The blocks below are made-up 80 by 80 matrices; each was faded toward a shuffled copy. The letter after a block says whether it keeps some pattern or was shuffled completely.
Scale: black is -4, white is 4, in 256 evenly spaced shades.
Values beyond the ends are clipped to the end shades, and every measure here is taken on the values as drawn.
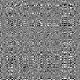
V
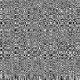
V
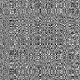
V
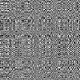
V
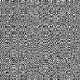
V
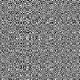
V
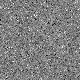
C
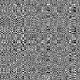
V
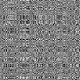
V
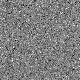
C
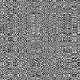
V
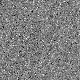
C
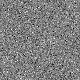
C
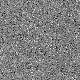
C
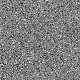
C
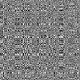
V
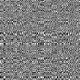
V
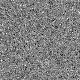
C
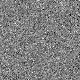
C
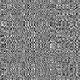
V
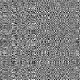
V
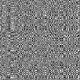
V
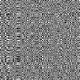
V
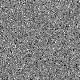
C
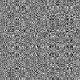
V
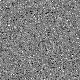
C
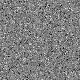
C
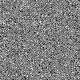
C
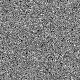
C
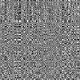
V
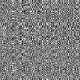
V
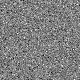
C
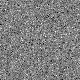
C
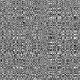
V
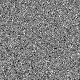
C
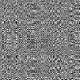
V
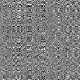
V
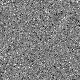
C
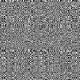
V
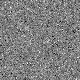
C
